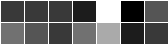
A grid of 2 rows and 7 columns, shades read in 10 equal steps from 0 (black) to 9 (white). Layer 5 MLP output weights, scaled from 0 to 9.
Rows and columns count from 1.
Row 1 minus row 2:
-2 -1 0 -3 3 -1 1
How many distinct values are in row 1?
5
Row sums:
19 22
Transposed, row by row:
2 4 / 2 3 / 2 2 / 1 4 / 9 6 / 0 1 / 3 2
